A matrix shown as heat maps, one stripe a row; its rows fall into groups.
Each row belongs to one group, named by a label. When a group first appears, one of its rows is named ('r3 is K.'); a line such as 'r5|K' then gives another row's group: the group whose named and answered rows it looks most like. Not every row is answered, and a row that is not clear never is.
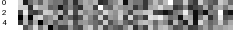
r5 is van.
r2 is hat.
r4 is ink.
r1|van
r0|van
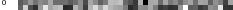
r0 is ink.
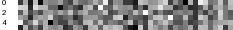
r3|van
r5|ink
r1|van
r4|van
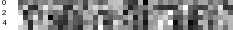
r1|hat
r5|van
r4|van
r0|ink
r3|van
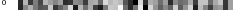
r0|ink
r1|ink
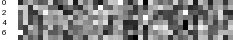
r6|van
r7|ink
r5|ink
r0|ink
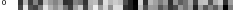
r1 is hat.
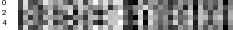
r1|hat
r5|hat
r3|ink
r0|hat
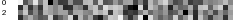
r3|ink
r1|ink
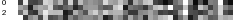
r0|hat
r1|van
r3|van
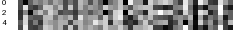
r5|hat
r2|van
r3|hat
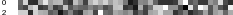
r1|ink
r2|van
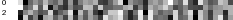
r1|van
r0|van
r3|ink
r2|ink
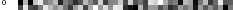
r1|hat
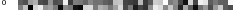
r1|van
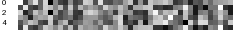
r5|hat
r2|van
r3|van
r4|ink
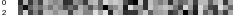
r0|ink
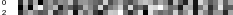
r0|ink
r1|van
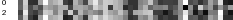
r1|hat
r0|hat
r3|hat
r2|hat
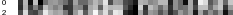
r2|hat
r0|ink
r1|ink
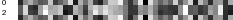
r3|ink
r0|ink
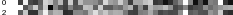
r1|van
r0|hat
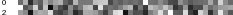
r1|van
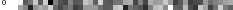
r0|van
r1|van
